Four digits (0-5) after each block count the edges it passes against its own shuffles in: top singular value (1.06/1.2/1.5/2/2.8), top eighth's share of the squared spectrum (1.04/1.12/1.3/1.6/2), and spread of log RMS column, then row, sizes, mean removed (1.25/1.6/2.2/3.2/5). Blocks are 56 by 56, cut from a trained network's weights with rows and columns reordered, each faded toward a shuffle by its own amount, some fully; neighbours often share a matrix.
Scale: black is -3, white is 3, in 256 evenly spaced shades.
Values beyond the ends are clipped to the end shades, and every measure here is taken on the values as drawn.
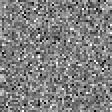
1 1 0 0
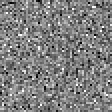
0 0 0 0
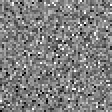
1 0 0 0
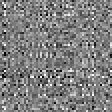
4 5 3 3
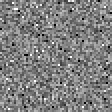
0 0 0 0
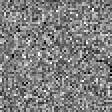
1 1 0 0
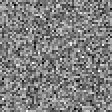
1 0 0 0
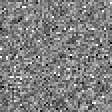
2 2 0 1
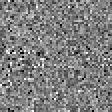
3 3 1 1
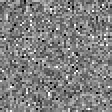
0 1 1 0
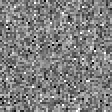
0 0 0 0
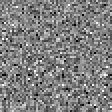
3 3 0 1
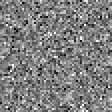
2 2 0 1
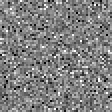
0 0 0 0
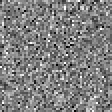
0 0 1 0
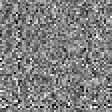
4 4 2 2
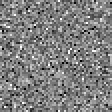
0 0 0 0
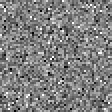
1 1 0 0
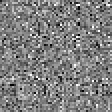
3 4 1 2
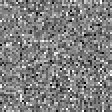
2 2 1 1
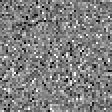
1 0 0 0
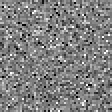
2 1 0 0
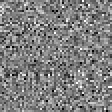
3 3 0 1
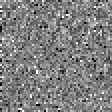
2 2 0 1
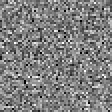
3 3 0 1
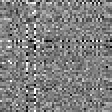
4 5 2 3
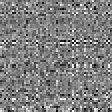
4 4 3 3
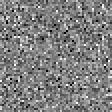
2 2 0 0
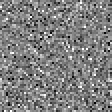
1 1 0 0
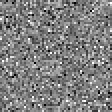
1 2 0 0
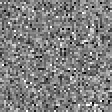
2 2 0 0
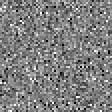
2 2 0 1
